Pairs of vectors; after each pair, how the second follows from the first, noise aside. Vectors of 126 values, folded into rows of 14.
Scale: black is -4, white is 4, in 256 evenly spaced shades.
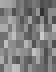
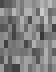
negated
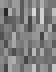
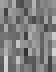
wrapped around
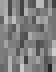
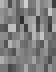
wrapped around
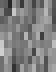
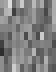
negated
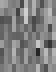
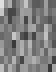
wrapped around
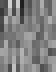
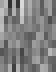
negated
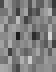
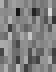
wrapped around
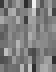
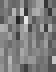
wrapped around
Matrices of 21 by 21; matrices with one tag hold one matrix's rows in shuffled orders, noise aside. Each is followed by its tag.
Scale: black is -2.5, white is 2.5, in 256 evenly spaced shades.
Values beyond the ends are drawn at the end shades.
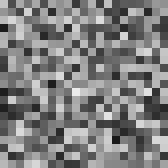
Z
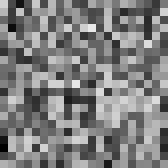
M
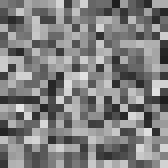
Z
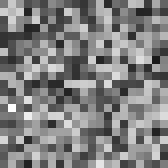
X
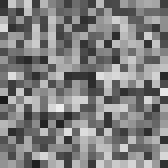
M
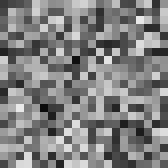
Z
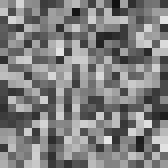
Z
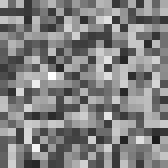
X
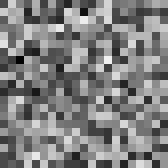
X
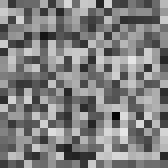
M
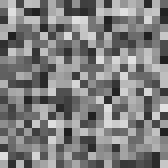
M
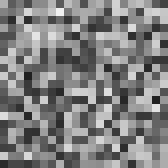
X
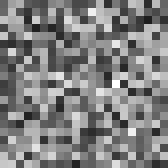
X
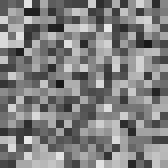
X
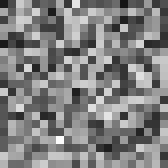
Z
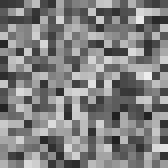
Z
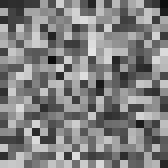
Z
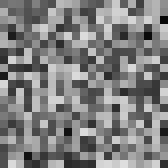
M
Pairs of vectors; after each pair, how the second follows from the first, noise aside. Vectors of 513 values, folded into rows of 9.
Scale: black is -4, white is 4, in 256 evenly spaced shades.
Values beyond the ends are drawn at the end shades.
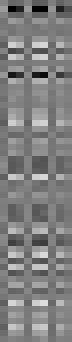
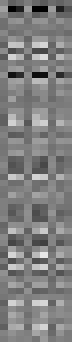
copied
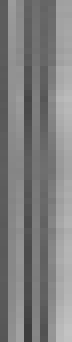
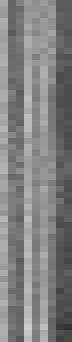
negated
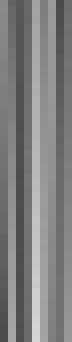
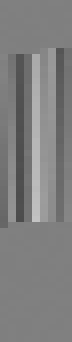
partly zeroed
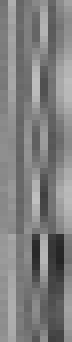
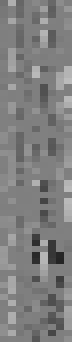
partly zeroed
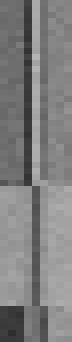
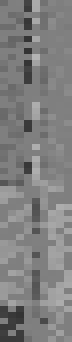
partly zeroed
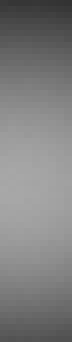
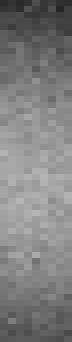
copied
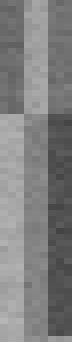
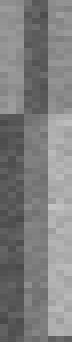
negated
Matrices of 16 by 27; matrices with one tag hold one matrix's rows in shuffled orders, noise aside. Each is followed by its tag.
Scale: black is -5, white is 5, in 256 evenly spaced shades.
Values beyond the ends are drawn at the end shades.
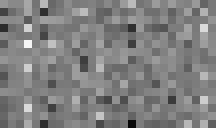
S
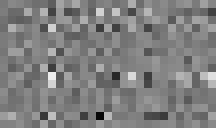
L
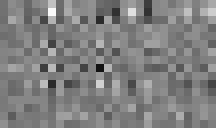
L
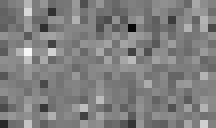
S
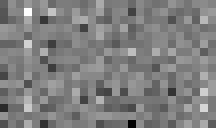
S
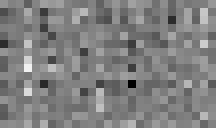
S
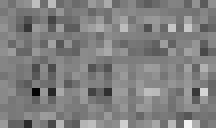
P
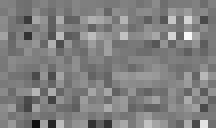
P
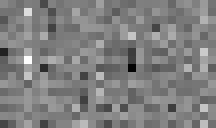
S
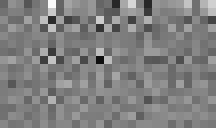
L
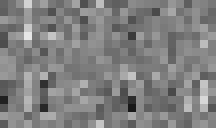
S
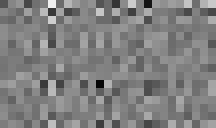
L
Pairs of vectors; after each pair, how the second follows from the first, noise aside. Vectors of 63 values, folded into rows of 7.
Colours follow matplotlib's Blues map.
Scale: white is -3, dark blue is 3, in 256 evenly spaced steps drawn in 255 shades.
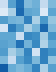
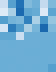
partly zeroed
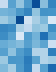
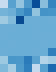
partly zeroed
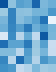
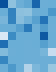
partly zeroed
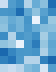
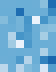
partly zeroed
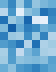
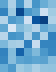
negated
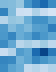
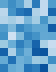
sign-scrambled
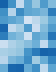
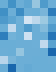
partly zeroed
